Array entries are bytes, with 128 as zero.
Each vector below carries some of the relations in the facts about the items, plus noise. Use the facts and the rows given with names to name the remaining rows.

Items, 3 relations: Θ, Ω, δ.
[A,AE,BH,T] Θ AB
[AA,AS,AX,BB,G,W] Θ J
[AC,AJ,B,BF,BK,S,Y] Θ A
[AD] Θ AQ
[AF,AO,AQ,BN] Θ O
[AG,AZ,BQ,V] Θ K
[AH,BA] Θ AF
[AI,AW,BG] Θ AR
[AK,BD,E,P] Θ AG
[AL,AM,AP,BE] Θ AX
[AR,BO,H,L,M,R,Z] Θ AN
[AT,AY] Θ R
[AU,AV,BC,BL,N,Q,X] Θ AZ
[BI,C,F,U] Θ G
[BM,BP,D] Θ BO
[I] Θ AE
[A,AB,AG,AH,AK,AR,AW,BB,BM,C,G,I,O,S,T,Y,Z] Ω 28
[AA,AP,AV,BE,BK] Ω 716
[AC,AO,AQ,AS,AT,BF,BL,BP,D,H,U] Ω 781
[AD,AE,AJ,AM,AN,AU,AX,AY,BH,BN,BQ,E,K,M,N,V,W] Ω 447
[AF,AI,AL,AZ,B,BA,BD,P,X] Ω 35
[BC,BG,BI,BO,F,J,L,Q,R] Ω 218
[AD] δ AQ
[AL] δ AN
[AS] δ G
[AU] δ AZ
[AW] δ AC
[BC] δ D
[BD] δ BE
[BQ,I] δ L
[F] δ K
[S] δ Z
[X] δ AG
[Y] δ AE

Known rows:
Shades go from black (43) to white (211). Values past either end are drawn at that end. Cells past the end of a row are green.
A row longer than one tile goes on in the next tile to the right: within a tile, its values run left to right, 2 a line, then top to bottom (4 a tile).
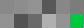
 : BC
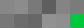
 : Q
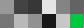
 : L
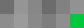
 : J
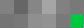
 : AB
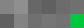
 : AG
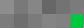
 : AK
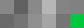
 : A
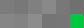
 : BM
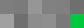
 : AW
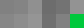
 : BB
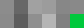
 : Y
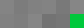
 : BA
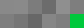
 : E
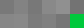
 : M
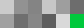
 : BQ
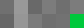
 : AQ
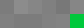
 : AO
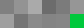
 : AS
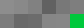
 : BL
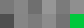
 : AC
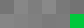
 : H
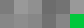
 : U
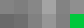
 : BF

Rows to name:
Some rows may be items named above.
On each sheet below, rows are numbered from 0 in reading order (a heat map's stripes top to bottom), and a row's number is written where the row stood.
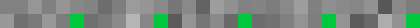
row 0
AD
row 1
BK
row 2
AE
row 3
BF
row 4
BC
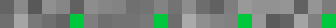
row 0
AN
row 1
P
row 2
BE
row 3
AU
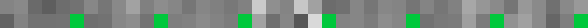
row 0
AG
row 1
B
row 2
AH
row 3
BQ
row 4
BG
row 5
AJ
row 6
AX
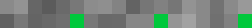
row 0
AZ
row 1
BL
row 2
AX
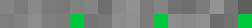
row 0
AH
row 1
T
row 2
AR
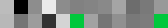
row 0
I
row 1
AL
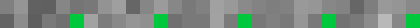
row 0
K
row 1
F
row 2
AJ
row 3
BH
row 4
BK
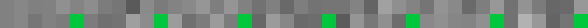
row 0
BN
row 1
AV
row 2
AD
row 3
Z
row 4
AE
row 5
BI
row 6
G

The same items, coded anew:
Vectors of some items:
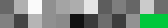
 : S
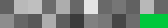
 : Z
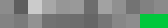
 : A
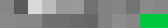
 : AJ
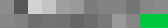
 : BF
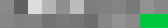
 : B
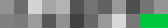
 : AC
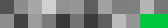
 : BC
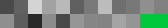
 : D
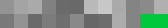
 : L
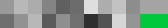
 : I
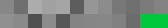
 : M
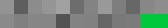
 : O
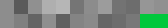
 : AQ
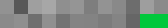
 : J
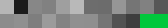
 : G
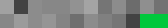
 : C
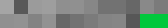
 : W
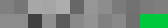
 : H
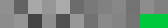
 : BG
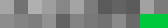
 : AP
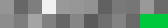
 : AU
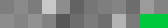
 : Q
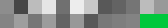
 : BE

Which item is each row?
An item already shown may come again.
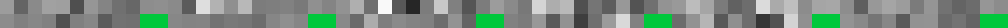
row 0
AH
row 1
B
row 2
AG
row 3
AC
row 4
I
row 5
BA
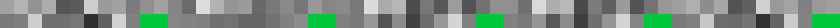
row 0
BQ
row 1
BK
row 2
AC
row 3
AC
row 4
BQ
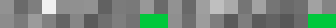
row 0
AU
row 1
AD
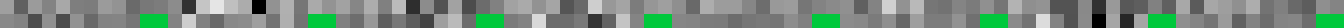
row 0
AR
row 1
AE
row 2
AW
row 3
BQ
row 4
AB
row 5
AZ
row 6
AL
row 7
AX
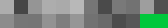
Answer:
AS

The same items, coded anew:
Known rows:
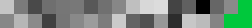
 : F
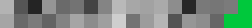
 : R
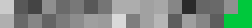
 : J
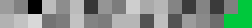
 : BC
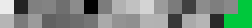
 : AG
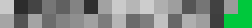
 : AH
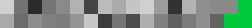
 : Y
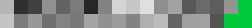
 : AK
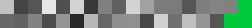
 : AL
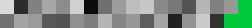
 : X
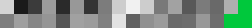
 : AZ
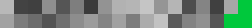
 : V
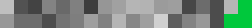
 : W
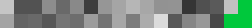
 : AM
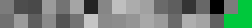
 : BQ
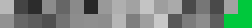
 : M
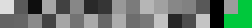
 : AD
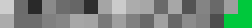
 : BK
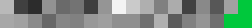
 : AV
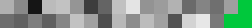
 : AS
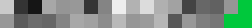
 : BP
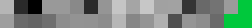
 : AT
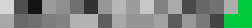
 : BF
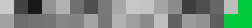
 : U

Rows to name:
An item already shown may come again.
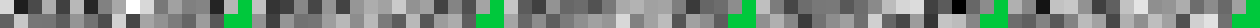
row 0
AU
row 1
BA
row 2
J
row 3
F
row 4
AS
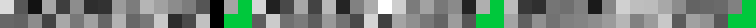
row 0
AD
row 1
AU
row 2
AR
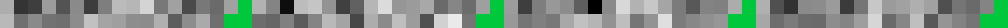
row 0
P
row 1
AS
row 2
Z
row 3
BG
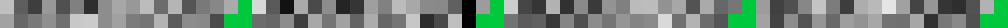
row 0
B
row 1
AD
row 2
AN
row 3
BE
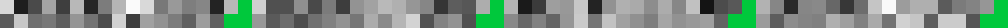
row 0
AU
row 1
AX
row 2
AW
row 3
G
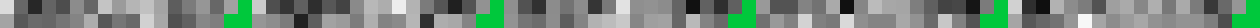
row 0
AE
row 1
K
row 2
L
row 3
I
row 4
AC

